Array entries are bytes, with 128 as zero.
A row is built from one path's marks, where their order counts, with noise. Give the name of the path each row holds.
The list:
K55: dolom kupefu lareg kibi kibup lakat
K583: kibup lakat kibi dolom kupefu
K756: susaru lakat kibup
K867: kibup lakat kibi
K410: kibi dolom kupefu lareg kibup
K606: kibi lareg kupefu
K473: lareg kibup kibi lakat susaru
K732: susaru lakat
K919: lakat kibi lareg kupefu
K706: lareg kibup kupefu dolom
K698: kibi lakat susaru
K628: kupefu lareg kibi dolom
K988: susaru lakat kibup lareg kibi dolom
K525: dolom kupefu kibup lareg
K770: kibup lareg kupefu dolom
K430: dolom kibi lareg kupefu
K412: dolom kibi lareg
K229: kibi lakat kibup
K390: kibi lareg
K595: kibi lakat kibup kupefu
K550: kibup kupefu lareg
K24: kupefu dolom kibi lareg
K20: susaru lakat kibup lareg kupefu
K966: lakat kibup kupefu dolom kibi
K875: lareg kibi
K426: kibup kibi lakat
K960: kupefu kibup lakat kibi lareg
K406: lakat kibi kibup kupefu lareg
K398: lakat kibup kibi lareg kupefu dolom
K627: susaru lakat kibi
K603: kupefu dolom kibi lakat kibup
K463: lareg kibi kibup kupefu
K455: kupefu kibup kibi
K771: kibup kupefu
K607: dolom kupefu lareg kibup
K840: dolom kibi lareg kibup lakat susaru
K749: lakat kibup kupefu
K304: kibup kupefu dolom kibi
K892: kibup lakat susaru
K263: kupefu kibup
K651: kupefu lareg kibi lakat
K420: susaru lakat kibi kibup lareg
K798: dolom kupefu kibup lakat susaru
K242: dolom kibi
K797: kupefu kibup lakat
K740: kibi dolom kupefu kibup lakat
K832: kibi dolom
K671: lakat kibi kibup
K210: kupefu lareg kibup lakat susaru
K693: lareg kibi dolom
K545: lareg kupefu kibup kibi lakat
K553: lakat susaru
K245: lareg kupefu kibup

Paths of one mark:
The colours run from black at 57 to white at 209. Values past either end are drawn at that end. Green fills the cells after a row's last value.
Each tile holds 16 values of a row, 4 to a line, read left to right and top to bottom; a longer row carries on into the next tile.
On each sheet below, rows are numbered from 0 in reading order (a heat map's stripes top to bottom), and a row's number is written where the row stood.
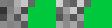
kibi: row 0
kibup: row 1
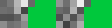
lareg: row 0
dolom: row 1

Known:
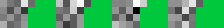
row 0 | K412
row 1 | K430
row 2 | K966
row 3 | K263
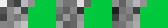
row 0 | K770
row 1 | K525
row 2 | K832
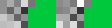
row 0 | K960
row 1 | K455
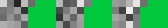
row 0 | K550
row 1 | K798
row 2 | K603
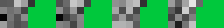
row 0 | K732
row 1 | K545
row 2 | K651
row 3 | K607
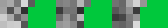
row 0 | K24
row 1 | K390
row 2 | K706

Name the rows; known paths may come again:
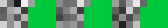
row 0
K867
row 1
K473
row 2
K607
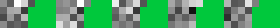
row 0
K20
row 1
K455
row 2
K771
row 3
K398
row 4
K798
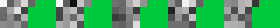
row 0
K583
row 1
K892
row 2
K706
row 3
K595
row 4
K651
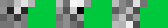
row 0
K671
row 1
K919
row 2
K210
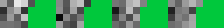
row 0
K606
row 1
K55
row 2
K229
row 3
K832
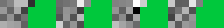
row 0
K797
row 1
K627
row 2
K966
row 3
K840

